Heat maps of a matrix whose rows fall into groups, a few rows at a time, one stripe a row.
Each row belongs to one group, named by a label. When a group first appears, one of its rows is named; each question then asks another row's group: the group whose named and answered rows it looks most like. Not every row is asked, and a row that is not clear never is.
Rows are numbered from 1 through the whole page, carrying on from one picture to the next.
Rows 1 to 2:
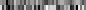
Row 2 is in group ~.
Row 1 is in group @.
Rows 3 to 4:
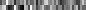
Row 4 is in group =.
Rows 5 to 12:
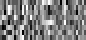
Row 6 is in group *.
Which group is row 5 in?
~
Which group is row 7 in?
*
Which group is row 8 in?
=
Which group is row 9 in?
~
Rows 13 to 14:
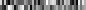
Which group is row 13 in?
~
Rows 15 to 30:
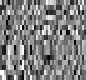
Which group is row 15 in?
~
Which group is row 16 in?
*
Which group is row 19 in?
@
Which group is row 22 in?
@
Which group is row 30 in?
=
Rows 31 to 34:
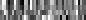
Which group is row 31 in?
=
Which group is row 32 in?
=
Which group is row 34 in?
~
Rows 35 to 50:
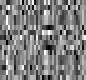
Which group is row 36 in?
*
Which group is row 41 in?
~
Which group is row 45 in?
*
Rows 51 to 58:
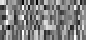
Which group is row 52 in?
*
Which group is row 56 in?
~
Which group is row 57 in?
*
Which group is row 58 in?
*
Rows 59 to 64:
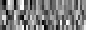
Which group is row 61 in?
@
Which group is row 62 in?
=
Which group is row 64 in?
*
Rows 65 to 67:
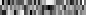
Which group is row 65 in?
~
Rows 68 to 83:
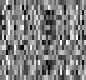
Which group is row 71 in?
*
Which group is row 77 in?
=
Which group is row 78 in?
@
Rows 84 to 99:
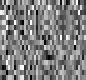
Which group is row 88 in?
=
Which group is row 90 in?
=
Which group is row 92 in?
*
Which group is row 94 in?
@
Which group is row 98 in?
@
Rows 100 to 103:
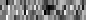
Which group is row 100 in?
@
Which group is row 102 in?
*
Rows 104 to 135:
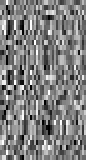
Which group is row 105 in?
@
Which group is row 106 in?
~
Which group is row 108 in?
=
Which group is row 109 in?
=
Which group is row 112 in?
*
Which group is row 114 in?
*
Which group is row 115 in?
@
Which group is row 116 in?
@
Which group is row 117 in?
*
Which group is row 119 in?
~
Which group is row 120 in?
=
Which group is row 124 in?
*
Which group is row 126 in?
*
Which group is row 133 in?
~
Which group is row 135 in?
=
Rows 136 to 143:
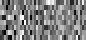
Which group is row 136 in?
~
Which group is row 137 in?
@
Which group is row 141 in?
@
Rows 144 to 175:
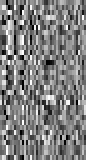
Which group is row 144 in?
@
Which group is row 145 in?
=
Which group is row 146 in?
*
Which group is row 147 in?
~
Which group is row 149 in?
*
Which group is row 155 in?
=
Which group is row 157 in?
@
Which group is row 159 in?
@
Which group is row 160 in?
=
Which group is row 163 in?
~
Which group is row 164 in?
~
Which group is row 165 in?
*
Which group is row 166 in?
*
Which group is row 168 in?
*
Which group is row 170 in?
=
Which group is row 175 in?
=
